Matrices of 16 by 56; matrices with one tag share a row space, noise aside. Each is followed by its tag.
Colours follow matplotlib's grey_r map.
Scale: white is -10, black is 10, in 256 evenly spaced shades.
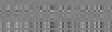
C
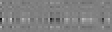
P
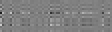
P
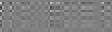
P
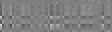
P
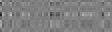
P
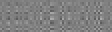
C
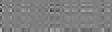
P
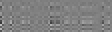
P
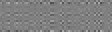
C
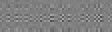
C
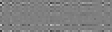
P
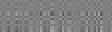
C
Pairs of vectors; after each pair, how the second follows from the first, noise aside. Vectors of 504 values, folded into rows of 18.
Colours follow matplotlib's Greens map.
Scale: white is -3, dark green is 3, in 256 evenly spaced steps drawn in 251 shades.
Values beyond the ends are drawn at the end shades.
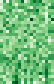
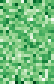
sign-scrambled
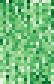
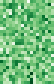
shuffled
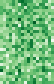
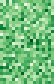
shuffled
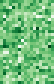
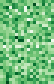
shuffled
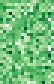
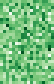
sign-scrambled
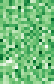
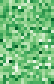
sign-scrambled
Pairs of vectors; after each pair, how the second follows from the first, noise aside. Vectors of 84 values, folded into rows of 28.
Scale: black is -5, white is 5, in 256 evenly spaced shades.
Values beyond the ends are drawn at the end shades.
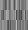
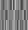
shuffled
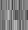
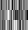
scaled up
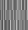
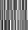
scaled up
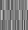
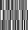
scaled up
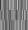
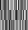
scaled up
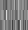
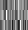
scaled up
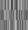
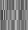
shuffled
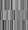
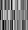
scaled up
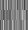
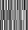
scaled up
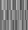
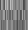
shuffled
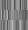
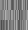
shuffled
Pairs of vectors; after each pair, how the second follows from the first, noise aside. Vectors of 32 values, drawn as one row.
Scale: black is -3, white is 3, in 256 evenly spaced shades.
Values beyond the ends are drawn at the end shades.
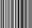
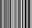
wrapped around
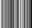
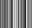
wrapped around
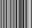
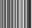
negated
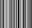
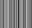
shrunk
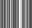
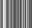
wrapped around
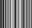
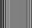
partly zeroed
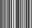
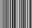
negated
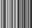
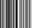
negated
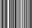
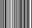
wrapped around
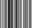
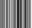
wrapped around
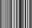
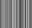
shrunk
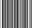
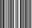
wrapped around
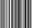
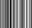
negated
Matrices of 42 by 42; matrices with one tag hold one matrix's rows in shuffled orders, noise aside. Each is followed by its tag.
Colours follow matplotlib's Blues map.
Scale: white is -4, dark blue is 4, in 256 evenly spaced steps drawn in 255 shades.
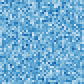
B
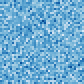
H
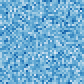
B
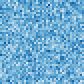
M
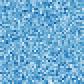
B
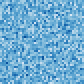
B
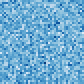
H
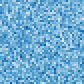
H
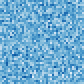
B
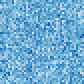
M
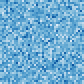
B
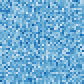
M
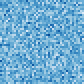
M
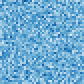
B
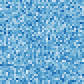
M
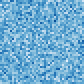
H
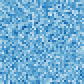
B
